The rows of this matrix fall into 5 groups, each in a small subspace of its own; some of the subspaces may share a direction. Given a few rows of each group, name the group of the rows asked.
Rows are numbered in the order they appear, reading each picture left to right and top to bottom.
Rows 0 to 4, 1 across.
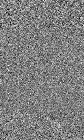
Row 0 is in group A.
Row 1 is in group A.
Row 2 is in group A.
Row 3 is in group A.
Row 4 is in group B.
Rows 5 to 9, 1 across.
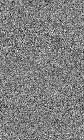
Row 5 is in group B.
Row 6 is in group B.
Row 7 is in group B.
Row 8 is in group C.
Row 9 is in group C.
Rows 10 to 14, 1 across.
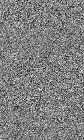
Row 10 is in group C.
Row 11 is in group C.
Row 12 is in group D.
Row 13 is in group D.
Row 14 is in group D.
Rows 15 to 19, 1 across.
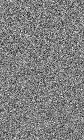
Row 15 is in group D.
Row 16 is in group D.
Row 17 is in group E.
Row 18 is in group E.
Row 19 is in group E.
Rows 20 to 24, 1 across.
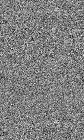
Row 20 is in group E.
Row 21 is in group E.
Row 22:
C
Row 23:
E
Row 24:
E
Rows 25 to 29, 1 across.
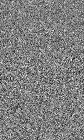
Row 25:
B
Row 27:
C
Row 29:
C
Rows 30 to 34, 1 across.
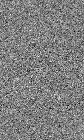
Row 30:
B
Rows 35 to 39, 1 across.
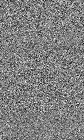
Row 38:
E
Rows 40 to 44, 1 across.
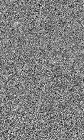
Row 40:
D
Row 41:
B
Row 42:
B
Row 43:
D
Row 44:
E
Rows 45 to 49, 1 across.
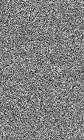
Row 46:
E
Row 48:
C
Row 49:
D
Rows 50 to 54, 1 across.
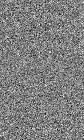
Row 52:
E
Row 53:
E
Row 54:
E
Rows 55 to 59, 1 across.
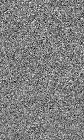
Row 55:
C
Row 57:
A
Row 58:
E
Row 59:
D
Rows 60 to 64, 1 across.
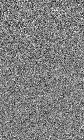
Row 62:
B
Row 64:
D
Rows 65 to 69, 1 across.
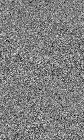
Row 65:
B
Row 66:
D
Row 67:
B
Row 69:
D
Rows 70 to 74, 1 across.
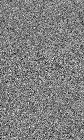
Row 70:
C
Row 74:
A
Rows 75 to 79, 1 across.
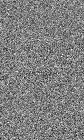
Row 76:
E
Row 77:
E
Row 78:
D
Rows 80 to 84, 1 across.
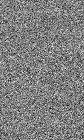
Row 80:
E
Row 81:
D
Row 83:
B
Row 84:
C
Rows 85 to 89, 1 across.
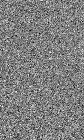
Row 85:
E
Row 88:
A
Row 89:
A
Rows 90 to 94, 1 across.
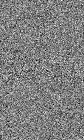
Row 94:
A
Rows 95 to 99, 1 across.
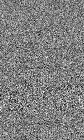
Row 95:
D
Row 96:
B
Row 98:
C
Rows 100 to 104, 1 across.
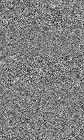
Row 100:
B
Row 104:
D
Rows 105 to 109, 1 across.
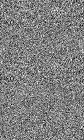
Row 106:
C
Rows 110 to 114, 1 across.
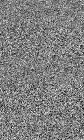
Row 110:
E
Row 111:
C
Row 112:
E
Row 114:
A
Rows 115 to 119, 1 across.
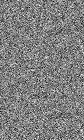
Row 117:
E
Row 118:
D
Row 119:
C
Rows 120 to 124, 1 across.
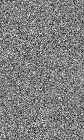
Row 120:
A
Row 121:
C
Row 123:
A
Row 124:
D
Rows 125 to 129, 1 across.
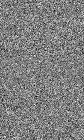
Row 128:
D
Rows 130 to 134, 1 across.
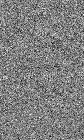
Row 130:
D
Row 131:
B
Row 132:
E
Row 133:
B
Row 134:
A
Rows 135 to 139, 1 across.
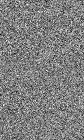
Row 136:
D
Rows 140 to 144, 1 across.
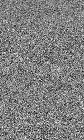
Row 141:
A
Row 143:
C
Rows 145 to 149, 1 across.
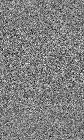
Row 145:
B
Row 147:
D
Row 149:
E
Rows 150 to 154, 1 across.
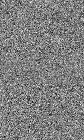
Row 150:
B
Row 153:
A
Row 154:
A
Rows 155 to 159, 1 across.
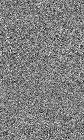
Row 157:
C
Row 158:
A
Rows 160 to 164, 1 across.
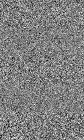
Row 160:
C
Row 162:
B
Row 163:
D
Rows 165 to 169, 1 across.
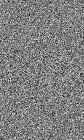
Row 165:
A
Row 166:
D
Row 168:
E
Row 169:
E
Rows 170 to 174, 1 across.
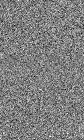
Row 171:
E
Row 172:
D
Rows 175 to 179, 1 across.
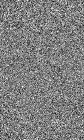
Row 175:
C
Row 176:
A
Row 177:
B
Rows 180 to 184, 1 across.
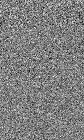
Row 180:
C
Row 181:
B
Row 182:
A
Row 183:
A
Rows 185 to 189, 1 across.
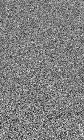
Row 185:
A
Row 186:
E
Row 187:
D
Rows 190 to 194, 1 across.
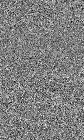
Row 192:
B
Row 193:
B
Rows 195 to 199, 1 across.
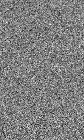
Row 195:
B
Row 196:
B
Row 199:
D
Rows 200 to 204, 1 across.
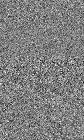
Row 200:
A
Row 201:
E
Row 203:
B
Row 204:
B
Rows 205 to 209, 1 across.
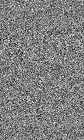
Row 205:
E
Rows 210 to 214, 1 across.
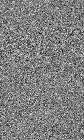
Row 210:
B
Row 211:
C
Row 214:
B
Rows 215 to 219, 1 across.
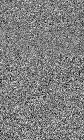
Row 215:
C
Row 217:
C
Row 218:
D
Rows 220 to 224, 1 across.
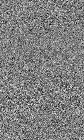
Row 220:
E
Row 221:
B
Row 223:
D
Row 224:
C
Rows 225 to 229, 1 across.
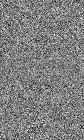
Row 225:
C
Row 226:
D
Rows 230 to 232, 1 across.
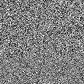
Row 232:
C
